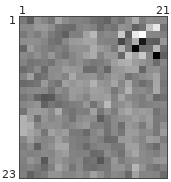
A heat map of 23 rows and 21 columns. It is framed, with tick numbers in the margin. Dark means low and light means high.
No regular stripes run through it. The distribution is heavy-tailed on both sides. The top right is the roughest part. An odd patch, rougher than its surroundings, sits in the top right. No overall slope runs across the table.
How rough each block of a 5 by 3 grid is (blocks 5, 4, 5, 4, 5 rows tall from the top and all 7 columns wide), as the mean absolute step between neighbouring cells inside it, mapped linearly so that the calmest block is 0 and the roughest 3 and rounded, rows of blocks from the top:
0 0 3 | 0 0 1 | 0 0 0 | 0 0 0 | 0 0 0
